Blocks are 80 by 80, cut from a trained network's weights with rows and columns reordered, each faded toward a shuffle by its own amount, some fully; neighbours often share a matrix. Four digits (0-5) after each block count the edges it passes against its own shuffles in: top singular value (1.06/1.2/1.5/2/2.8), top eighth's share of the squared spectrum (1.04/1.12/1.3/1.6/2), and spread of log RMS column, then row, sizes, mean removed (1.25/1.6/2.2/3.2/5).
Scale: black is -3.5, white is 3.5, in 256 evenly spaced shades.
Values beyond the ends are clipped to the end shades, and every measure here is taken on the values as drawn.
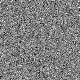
0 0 0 0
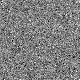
0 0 0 0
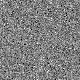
0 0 0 0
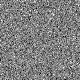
0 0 0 0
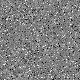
1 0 0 0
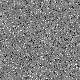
0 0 0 0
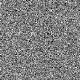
3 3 1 2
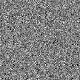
3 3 1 2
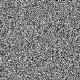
2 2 1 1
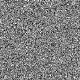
2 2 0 1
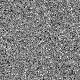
1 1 0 0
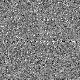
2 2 0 1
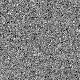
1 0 0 0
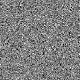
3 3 1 2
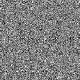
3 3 1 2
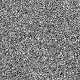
2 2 0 1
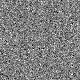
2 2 0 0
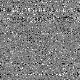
3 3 0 3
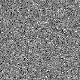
3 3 1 1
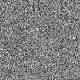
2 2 0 1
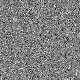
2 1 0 0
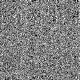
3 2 0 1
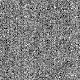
3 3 0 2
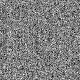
2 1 0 0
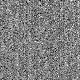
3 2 0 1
